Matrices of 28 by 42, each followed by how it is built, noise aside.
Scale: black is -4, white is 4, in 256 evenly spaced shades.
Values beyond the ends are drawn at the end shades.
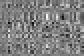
low rank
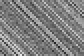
Toeplitz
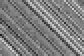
Toeplitz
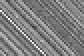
Toeplitz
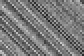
Toeplitz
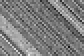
Toeplitz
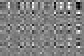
low rank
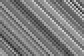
Toeplitz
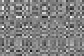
low rank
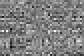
low rank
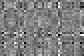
low rank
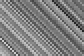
Toeplitz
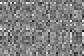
low rank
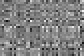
low rank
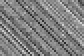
Toeplitz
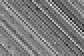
Toeplitz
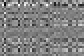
low rank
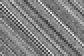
Toeplitz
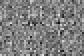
low rank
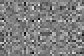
low rank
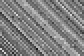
Toeplitz
